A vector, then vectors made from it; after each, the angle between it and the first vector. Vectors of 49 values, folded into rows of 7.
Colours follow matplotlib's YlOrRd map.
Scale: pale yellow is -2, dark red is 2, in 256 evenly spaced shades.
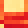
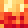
nearly parallel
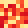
orthogonal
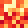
partly aligned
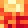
nearly parallel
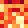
partly opposed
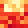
nearly parallel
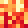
partly aligned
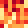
partly opposed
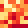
partly aligned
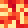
orthogonal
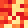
orthogonal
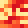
orthogonal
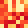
partly aligned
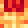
nearly opposite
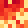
partly opposed
